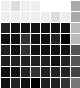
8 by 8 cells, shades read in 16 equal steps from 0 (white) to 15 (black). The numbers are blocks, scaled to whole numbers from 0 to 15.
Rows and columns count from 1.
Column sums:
83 85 80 84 82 83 82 57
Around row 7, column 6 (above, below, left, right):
14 13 13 13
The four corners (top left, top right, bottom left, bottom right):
1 5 14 8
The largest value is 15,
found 2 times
